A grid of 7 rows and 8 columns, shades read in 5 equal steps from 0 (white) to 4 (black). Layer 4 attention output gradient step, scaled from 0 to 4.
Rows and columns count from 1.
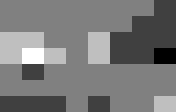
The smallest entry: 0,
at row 4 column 2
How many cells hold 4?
1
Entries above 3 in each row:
0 0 0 1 0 0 0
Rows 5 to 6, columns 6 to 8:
2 2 2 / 2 2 2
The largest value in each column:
3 3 3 2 3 3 3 4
